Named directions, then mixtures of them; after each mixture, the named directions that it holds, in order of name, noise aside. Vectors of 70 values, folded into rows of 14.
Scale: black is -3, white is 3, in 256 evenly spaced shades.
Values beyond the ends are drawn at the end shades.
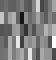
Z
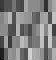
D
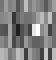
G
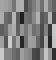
D, Z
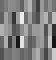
D, Z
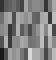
D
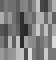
G, Z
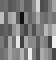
Z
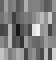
G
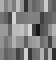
D, G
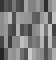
D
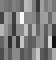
D, Z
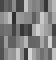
D, G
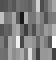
Z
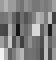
D, G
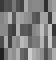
D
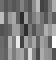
Z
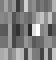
G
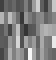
D, Z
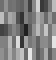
G, Z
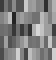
D, G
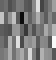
Z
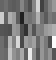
Z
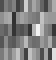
D, G
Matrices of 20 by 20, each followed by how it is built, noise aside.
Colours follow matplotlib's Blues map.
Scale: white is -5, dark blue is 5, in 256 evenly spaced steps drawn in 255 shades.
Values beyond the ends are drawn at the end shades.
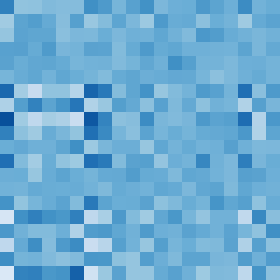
low rank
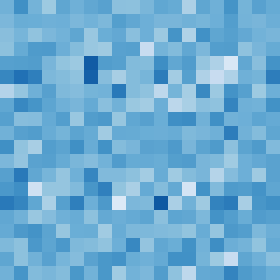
low rank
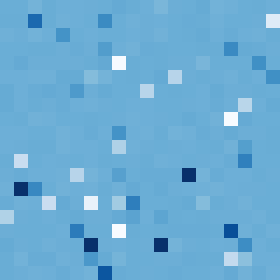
sparse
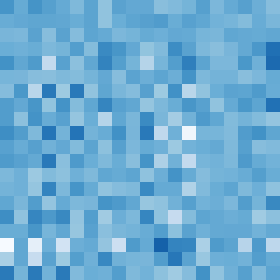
low rank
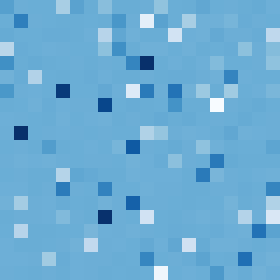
sparse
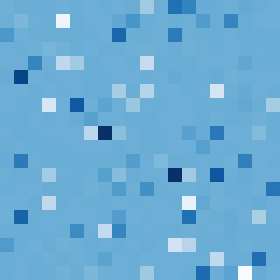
sparse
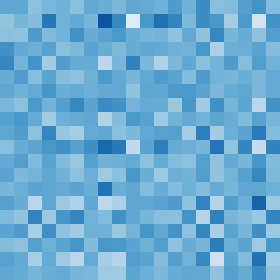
low rank
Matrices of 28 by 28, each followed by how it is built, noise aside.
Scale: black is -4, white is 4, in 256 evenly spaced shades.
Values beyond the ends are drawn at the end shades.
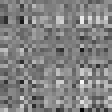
low rank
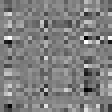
low rank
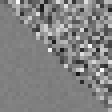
upper triangular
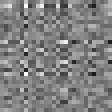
low rank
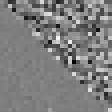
upper triangular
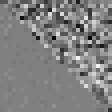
upper triangular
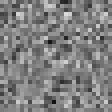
low rank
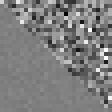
upper triangular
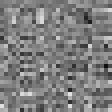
low rank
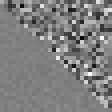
upper triangular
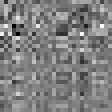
low rank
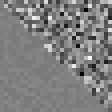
upper triangular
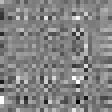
low rank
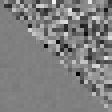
upper triangular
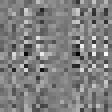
low rank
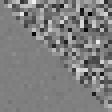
upper triangular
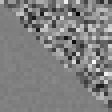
upper triangular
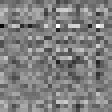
low rank
